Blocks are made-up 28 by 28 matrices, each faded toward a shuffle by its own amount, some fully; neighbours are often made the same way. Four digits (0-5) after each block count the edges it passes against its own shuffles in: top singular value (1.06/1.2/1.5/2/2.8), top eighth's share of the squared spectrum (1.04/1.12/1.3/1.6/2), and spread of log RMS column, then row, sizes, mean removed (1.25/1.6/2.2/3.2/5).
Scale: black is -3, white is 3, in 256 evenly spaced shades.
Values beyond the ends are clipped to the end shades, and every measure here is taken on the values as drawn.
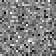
0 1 0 0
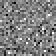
0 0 0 0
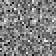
2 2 0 0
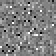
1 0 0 0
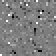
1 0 0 0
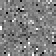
0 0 0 0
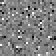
0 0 0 0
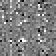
1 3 2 1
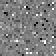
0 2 0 0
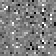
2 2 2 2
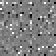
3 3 1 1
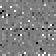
2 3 0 1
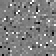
0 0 0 0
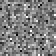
0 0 0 0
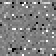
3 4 0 2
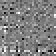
3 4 1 2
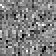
2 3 0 1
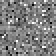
1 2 0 0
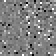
2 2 1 0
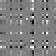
4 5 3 3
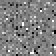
1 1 0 0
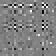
4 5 2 2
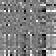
4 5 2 3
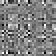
4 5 3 3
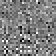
3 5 2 2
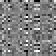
4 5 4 3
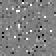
0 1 0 0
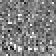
3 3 1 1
